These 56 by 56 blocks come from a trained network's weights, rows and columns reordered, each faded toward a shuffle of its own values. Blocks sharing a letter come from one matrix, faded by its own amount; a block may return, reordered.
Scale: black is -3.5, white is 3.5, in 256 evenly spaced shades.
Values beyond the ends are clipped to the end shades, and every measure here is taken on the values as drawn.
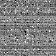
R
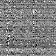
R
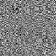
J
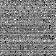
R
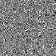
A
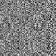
J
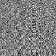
J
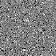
A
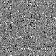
A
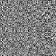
J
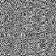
J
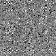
A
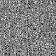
A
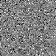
A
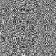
J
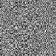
J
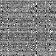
R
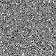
A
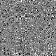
A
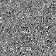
A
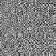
J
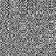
J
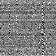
R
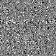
A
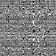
R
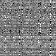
R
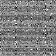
R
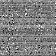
R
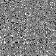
A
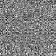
J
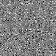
A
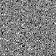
A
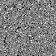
A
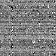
R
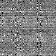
R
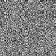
J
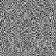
J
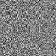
J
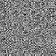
J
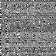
R
